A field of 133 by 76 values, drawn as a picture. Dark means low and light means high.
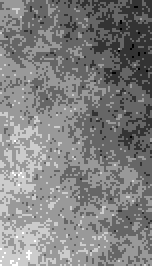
No regular stripes run through it. On average the colour sits 50% of the way up the scale. The bottom left is the ninth with the highest average. The field climbs toward the bottom left. The ninth with the lowest average is the top right. The halves do not mirror each other.
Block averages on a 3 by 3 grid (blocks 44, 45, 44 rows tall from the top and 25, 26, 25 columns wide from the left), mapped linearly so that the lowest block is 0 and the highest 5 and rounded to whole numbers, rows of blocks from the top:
3 2 0 / 4 3 1 / 5 4 3
